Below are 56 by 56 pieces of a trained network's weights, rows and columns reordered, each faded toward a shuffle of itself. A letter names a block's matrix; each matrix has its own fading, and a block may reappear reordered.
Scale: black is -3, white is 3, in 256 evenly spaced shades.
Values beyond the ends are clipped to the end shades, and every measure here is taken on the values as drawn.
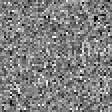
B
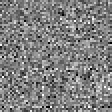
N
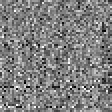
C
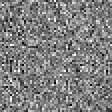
N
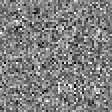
N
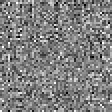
N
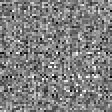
C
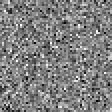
B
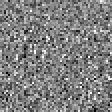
N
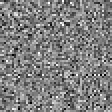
N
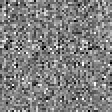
C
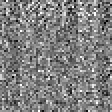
C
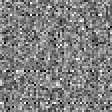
C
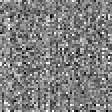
C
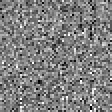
B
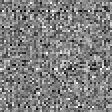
C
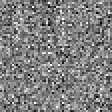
N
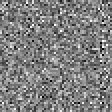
N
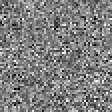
N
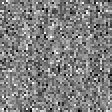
C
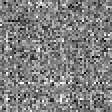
C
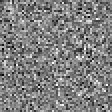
N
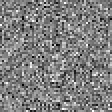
N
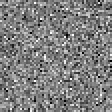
B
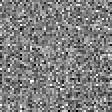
N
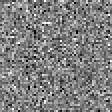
B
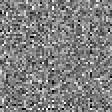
N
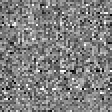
C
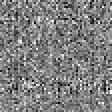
C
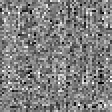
C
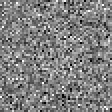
B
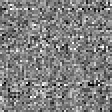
C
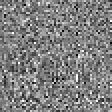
N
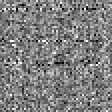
C
